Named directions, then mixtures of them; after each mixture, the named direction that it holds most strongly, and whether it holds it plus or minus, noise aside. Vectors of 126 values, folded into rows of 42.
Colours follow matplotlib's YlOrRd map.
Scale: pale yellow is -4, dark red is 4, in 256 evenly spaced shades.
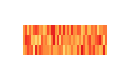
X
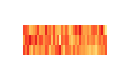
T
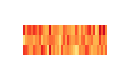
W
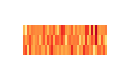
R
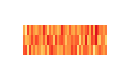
R, plus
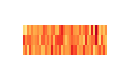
R, plus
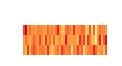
R, minus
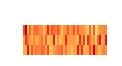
R, minus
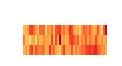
T, minus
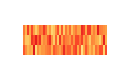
X, minus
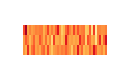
R, minus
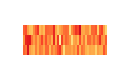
T, plus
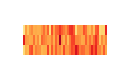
W, minus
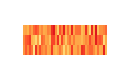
X, plus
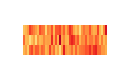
T, minus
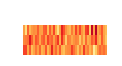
R, plus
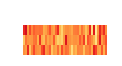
R, minus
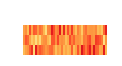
X, plus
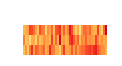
T, minus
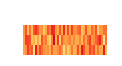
X, plus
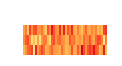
X, plus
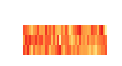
T, plus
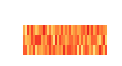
X, minus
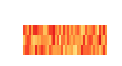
X, plus
